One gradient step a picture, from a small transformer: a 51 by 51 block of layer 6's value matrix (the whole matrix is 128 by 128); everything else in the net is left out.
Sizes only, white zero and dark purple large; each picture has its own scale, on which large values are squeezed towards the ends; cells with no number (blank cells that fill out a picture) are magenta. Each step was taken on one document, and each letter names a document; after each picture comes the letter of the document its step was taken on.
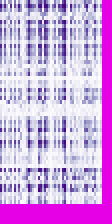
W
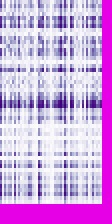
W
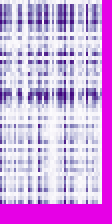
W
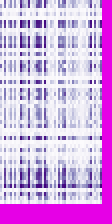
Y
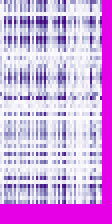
Y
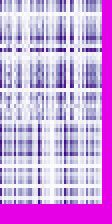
W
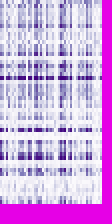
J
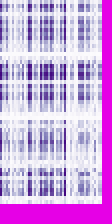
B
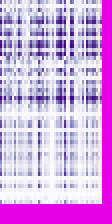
W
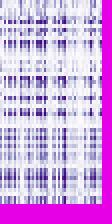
Y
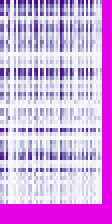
J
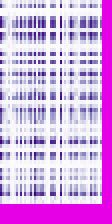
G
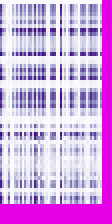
G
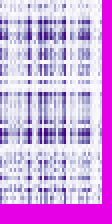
B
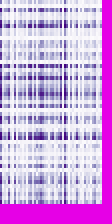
B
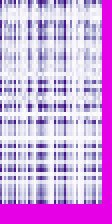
W
